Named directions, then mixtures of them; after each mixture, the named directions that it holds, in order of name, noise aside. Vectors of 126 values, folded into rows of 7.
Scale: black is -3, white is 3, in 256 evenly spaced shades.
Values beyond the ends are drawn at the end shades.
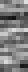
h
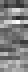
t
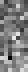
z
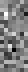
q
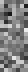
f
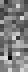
z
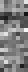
f, h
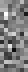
q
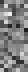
f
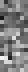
h, z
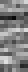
h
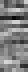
h, t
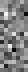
q
